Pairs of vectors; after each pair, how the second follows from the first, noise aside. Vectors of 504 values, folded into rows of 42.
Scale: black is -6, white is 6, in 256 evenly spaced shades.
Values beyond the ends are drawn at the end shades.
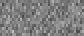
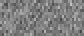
reversed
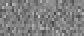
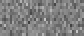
reversed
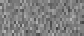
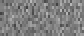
reversed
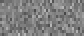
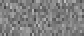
reversed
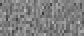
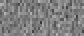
reversed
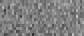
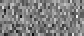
scaled up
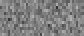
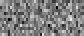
scaled up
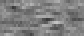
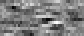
scaled up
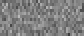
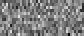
scaled up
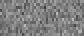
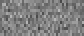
reversed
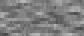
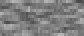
reversed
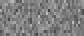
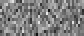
scaled up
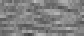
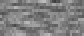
reversed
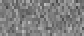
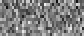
scaled up
